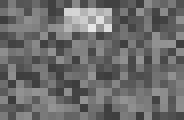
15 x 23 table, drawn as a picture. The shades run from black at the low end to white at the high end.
Roughest part: top middle. Ninth with the highest average: top middle. Odd patch: higher, in the top middle. Slope: none.
